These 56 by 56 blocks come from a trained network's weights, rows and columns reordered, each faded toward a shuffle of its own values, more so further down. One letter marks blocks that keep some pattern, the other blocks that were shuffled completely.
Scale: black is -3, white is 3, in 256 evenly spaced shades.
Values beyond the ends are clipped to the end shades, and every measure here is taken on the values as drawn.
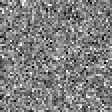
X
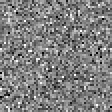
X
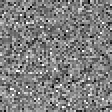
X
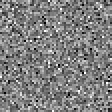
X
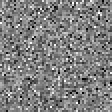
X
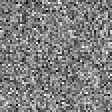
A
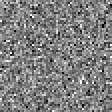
A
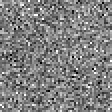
X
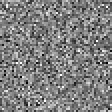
A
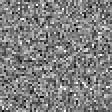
X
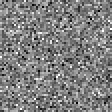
X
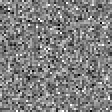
X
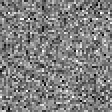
A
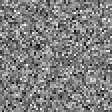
X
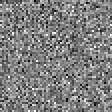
A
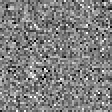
A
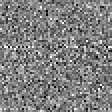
A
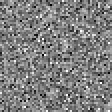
X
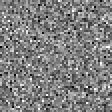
A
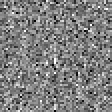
A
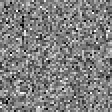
X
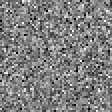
X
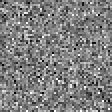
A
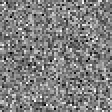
X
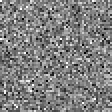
X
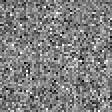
X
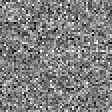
A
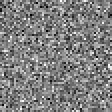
X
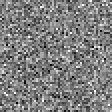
X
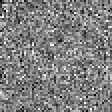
A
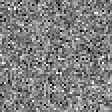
X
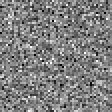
A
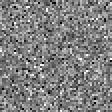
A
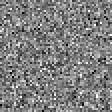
A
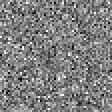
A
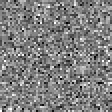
A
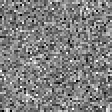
X
